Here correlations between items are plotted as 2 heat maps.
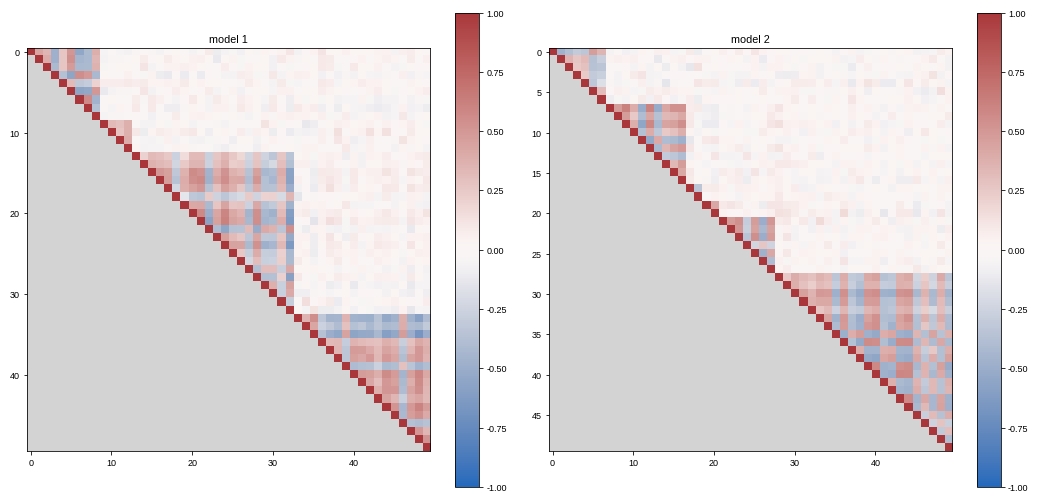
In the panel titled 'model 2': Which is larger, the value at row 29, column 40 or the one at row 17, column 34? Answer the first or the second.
the first
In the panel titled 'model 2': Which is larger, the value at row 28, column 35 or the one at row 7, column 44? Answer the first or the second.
the second
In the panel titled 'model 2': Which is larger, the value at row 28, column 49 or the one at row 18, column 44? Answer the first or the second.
the second
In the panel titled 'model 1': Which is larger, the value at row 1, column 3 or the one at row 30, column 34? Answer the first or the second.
the second
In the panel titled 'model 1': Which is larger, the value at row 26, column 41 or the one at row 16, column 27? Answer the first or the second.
the first
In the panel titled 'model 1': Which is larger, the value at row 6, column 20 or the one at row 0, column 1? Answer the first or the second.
the second
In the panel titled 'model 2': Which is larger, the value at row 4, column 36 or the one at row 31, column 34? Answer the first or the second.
the second
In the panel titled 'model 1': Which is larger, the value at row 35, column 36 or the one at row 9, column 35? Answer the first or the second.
the second
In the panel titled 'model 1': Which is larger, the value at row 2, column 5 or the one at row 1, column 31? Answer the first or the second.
the first
